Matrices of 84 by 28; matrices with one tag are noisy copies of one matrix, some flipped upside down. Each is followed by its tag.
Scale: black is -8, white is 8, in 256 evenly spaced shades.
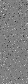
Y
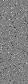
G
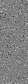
Y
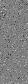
Y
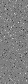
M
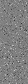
M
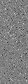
M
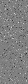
M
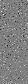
Y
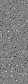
G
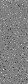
Y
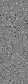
G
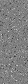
G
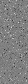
M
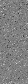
Y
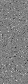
G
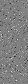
G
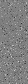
M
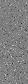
M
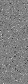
G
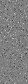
M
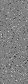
G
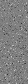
M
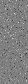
M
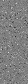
G
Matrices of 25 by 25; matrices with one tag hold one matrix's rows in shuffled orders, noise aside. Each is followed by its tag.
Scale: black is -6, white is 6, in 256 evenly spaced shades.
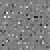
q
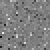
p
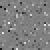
p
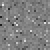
p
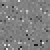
q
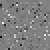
p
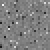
p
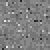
q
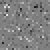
q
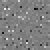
q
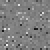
q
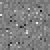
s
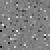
p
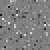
p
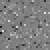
p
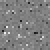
q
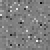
s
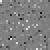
s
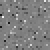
p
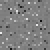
s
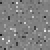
p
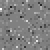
s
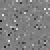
p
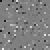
p
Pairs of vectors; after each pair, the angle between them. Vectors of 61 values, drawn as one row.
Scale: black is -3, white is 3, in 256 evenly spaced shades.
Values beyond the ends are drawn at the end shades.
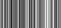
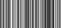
nearly opposite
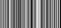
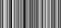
orthogonal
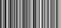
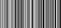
partly opposed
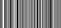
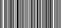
nearly parallel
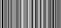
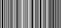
nearly parallel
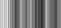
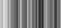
nearly parallel
